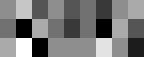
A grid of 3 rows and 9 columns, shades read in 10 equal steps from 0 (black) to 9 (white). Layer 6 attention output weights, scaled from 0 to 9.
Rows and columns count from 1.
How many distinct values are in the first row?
6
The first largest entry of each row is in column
2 3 2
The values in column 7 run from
0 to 8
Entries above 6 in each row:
1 0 2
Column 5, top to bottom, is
3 2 5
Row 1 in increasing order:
2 3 3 4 5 5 5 6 7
